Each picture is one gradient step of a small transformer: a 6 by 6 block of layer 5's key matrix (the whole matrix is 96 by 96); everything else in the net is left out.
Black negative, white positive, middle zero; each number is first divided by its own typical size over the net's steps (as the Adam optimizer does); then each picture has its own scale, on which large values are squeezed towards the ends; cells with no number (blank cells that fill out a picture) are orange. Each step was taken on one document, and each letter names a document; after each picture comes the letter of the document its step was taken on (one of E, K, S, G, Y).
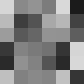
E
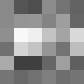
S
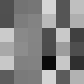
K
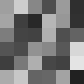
E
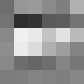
S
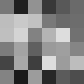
K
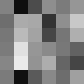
E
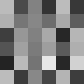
K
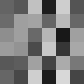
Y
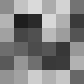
E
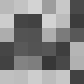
E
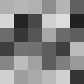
Y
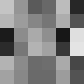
S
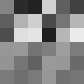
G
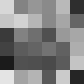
K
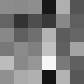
K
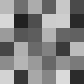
Y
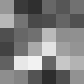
G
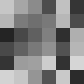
K
